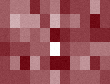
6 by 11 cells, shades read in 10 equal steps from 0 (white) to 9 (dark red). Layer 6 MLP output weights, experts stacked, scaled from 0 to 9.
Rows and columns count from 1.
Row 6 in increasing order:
4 6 6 6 6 6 7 7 7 7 7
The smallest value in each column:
6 3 4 4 5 0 6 5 4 4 5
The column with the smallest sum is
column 6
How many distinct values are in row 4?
5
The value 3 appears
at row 2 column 2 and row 2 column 6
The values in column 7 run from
6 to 9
